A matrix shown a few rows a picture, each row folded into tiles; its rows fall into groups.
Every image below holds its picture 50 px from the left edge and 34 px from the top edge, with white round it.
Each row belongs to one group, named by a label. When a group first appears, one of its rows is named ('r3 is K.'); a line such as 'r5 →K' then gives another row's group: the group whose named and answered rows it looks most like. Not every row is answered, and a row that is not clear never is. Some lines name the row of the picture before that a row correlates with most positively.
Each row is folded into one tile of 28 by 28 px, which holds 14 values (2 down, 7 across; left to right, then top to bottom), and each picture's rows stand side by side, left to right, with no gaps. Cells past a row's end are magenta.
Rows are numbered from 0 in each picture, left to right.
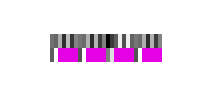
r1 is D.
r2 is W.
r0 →D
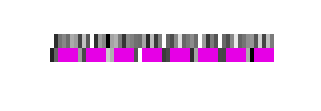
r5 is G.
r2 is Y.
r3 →D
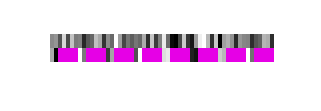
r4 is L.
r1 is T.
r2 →G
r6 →Y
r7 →T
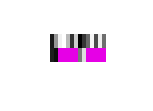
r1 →W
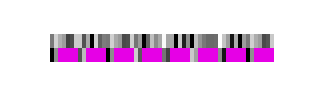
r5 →Y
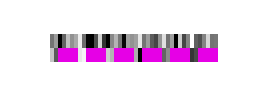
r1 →L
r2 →Y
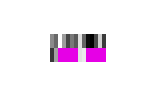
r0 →G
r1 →L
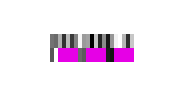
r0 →D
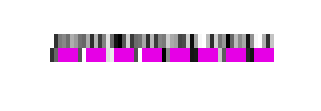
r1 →D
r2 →L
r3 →D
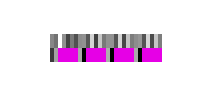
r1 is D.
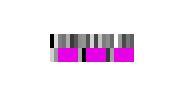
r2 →G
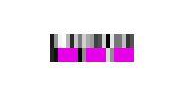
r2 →Y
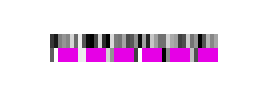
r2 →Y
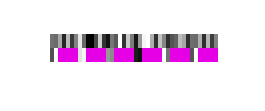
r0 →D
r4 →T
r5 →D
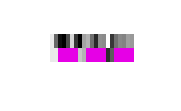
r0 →L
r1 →Y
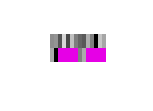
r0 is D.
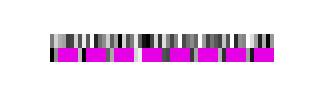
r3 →L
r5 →G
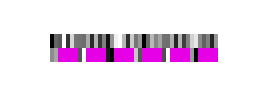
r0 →W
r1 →D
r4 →D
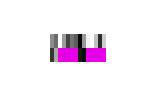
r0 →G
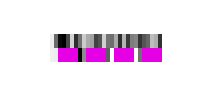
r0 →L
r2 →D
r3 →T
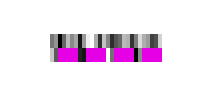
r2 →T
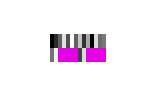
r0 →W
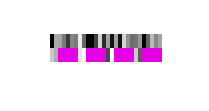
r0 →Y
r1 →L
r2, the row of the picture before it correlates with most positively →1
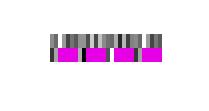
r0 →G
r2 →D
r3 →G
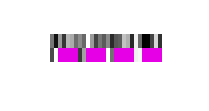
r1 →G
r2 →T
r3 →L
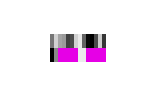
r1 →L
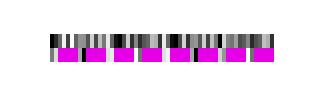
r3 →T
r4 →L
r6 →Y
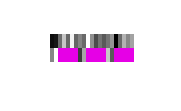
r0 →W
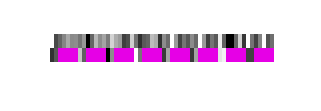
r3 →T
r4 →G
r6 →L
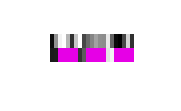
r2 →L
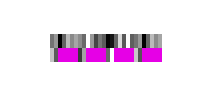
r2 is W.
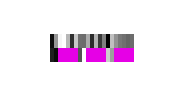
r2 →Y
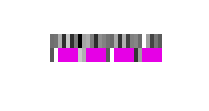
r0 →D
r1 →Y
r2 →D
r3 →G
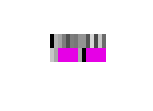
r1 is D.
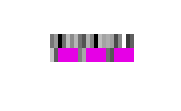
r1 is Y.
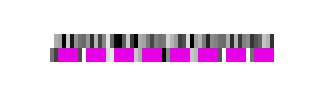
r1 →D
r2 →L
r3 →Y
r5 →Y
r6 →D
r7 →T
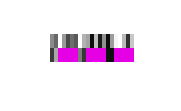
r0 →G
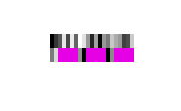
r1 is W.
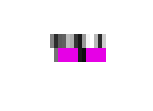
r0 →T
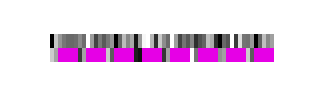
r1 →G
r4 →G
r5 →T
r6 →W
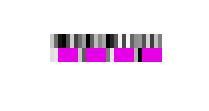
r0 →L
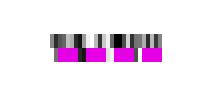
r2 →L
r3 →D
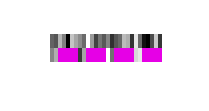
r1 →G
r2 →T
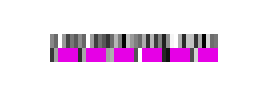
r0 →G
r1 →G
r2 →Y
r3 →D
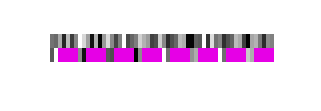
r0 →D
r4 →T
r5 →W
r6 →T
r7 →Y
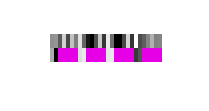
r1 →L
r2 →L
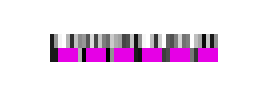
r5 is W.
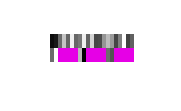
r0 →W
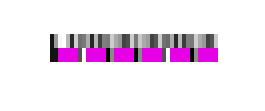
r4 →D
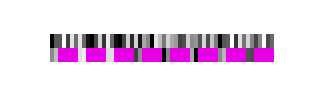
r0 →W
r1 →L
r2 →L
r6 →W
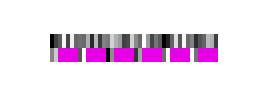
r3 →G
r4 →W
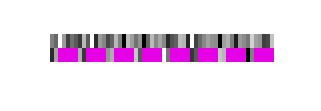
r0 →G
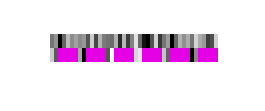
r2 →D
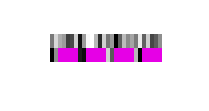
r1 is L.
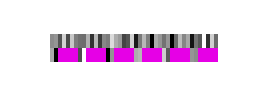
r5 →W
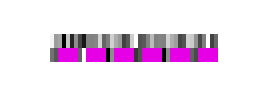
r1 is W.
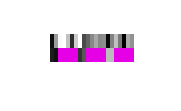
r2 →Y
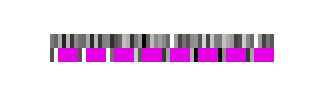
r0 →D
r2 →T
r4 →G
